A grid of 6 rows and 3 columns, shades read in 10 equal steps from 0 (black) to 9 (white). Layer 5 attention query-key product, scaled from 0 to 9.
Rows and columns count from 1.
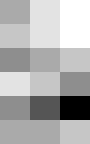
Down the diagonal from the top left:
6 8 7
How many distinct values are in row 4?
3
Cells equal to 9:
2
